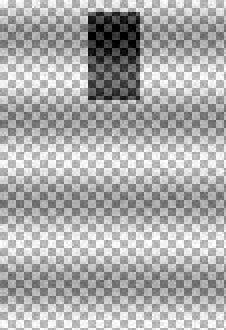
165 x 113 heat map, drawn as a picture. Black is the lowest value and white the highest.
Stripes: horizontal, repeating 4 times. Average level on the scale: 70%. Ninth with the lowest average: top middle. Odd patch: lower, in the top middle.
